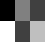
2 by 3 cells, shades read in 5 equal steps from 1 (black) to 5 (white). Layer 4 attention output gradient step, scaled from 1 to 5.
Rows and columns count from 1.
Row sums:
6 11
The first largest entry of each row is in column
2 1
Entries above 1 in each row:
2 3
